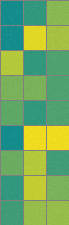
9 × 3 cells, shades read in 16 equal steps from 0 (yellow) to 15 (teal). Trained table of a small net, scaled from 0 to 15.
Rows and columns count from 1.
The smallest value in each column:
4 0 0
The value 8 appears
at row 4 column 1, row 4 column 2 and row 8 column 3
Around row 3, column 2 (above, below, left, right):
1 8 4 11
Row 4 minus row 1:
-7 -5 4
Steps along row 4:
same up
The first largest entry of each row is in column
1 1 2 3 2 1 3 1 1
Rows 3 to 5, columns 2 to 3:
13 11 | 8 11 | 13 11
